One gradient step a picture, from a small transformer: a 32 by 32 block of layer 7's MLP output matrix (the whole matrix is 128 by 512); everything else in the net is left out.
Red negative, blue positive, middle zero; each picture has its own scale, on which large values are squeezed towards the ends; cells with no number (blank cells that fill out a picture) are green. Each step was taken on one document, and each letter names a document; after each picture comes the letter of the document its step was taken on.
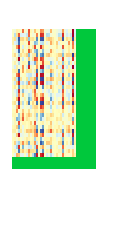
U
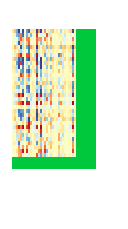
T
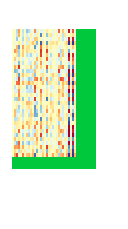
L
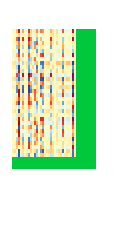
U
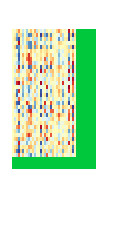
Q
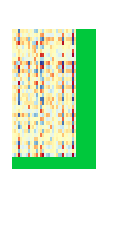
U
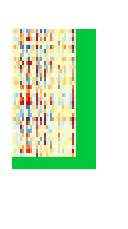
T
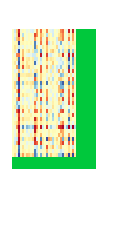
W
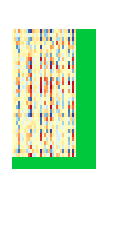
Q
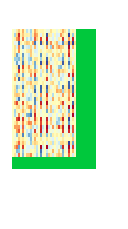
L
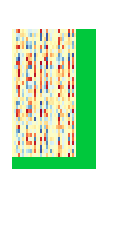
Q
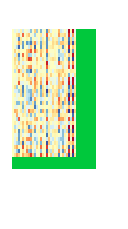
L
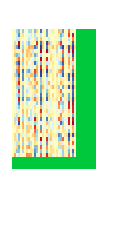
L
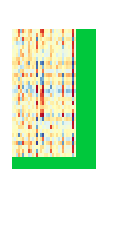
U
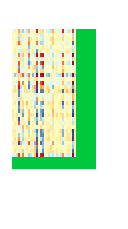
U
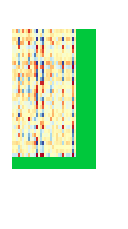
U
